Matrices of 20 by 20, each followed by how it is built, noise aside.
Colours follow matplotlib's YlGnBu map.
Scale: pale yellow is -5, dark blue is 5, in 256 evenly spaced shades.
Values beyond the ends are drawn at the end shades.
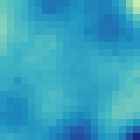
smooth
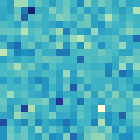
noise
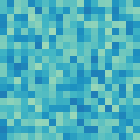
noise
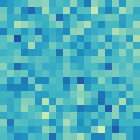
noise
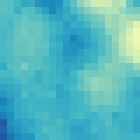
smooth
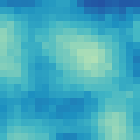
smooth
